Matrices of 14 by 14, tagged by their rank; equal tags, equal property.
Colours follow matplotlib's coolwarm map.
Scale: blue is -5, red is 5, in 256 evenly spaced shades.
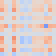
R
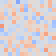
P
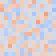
P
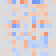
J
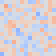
P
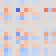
R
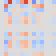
R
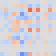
J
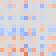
R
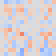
J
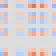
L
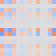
L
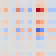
L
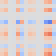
L
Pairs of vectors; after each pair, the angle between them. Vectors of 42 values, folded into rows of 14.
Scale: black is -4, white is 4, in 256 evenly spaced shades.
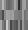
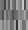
orthogonal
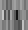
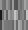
partly opposed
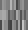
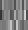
partly opposed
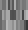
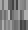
partly aligned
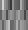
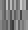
orthogonal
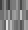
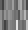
orthogonal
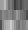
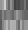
nearly parallel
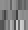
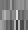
nearly opposite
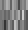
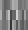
orthogonal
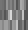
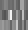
nearly parallel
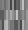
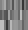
partly opposed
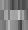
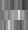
nearly parallel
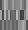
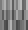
partly aligned
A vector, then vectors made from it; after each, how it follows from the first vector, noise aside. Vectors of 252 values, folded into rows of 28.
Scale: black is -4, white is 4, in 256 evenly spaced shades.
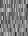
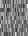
negated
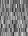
wrapped around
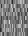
reversed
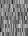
reversed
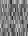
wrapped around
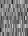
reversed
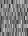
reversed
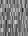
wrapped around
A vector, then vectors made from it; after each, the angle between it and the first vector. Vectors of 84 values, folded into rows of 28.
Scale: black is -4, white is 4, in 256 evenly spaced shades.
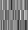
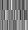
nearly opposite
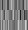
nearly opposite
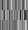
nearly opposite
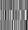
partly aligned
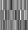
nearly parallel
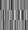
partly aligned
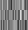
nearly parallel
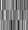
orthogonal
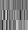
partly opposed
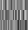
nearly parallel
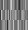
partly opposed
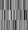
partly opposed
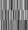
nearly parallel
